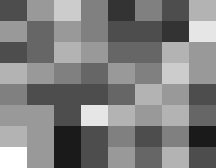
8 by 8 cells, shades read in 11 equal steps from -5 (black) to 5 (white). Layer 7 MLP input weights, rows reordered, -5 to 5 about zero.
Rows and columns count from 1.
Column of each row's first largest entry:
3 8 3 7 6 4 1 1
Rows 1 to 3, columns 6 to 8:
0 -2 2 | -2 -3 4 | -1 2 1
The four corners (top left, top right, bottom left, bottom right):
-2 2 5 -2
